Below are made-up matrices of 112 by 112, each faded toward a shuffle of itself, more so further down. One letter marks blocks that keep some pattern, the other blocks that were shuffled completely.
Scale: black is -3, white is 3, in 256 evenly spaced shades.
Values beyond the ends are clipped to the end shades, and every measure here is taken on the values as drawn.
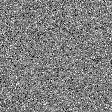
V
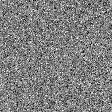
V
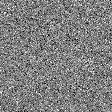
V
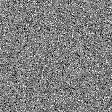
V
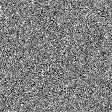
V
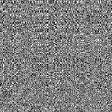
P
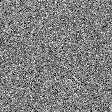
V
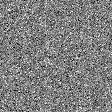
V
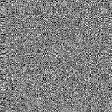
P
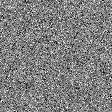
V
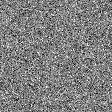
V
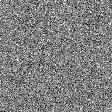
V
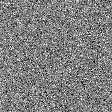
V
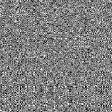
P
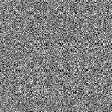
P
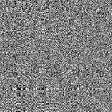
P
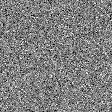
V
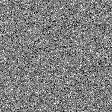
V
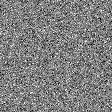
V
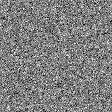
V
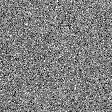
V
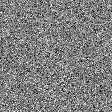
V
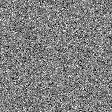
V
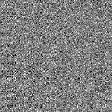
P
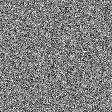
V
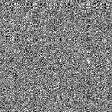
P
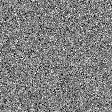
V
